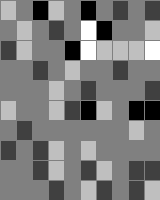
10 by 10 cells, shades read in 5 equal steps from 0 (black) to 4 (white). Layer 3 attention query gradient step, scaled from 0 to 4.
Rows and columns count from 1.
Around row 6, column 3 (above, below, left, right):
2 2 2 3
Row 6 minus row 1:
0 0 2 0 -1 0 1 1 -2 -1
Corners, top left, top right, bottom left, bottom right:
3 1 2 3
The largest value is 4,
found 3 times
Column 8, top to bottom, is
1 2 3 1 2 2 2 2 2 2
